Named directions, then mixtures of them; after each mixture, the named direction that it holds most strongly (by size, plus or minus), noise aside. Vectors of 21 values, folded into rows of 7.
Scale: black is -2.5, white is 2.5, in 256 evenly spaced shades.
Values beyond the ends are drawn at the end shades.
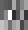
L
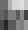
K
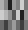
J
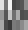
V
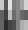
V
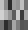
J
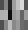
V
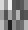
V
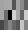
L
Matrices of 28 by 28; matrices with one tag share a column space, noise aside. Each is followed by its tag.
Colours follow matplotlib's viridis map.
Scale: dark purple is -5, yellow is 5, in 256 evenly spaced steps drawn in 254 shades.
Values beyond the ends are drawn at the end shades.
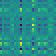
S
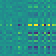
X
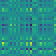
S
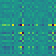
X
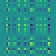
S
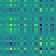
S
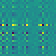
X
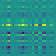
X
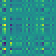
S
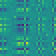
S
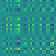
S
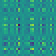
S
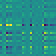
X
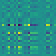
X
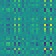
S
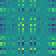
S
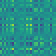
S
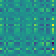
S
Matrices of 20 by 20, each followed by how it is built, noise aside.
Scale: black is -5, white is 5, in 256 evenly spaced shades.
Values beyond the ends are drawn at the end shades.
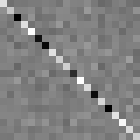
diagonal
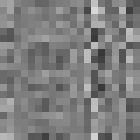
low rank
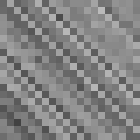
Toeplitz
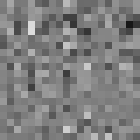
low rank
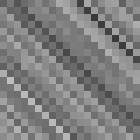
Toeplitz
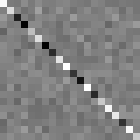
diagonal
